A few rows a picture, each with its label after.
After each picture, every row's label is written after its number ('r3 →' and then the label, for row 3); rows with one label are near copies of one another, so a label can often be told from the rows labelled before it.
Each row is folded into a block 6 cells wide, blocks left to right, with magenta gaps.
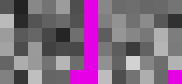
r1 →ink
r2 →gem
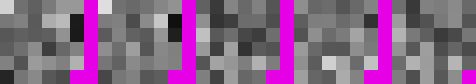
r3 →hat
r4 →hat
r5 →ink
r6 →gem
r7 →ink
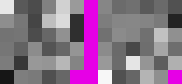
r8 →hat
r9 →gem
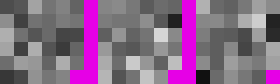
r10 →ink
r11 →gem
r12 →hat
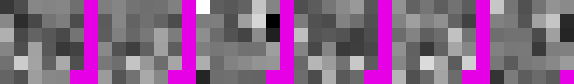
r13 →ink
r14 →gem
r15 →hat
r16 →ink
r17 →gem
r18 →hat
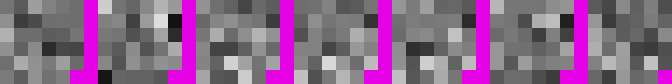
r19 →ink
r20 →hat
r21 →gem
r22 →gem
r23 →gem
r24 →hat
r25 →ink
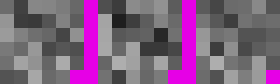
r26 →ink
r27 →ink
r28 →ink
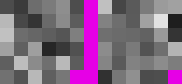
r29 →ink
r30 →hat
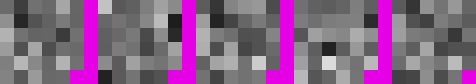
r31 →ink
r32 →hat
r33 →ink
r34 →gem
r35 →ink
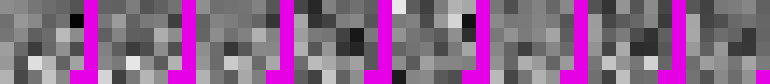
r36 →gem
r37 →gem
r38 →gem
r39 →ink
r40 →hat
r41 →gem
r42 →ink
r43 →ink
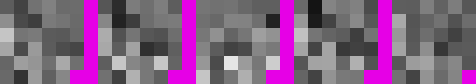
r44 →ink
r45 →ink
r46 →gem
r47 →ink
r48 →ink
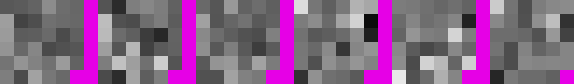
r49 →ink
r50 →ink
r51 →ink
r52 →hat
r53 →gem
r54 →hat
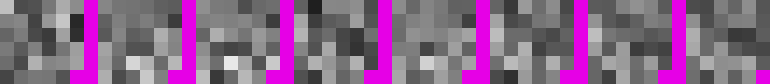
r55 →hat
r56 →gem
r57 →gem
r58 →ink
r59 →gem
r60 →ink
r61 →ink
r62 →ink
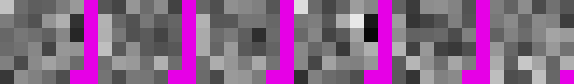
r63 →hat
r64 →ink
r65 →ink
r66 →hat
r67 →ink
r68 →gem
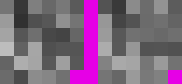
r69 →ink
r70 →ink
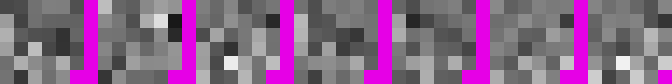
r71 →ink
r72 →hat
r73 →gem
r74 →ink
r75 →ink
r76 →gem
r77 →gem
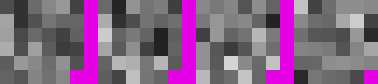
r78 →ink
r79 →ink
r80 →gem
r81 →hat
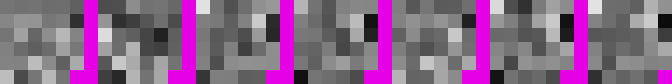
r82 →gem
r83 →ink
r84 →hat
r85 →hat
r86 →gem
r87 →hat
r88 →hat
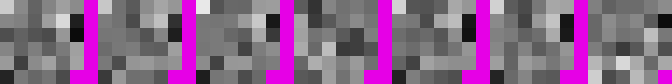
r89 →hat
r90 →hat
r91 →hat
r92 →ink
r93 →hat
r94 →hat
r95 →gem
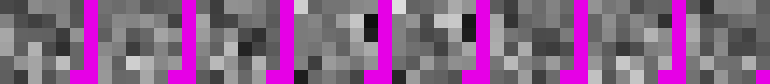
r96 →ink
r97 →gem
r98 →ink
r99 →hat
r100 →hat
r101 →ink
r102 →gem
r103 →ink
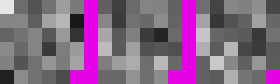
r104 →hat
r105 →ink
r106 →ink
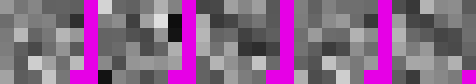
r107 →gem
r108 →hat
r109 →ink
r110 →gem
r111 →ink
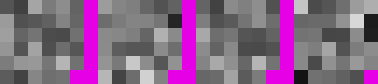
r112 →ink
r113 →gem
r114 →ink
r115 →hat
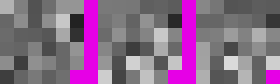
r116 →hat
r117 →gem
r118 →gem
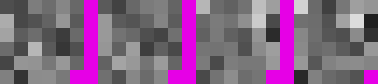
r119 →ink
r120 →ink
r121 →hat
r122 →hat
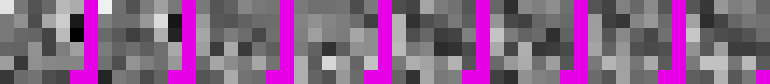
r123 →hat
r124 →hat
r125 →ink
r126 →gem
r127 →ink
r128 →ink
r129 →ink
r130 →ink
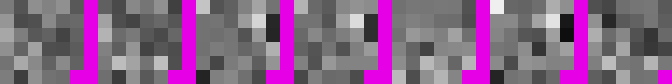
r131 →ink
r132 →ink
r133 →hat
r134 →hat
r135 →gem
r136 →hat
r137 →ink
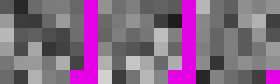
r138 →ink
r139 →gem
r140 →hat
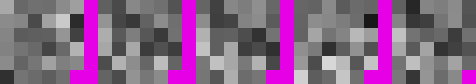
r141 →hat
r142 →ink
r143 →ink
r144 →gem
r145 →ink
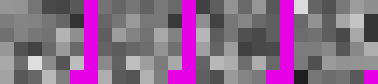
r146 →gem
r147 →gem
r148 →ink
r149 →hat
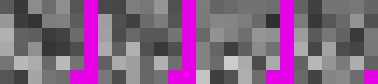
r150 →ink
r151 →ink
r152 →gem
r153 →ink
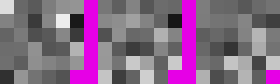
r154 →hat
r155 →gem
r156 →gem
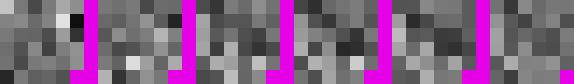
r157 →hat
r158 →gem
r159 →ink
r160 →ink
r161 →ink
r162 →ink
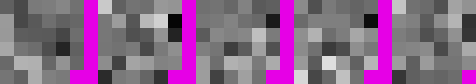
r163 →ink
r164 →hat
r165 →gem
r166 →gem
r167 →hat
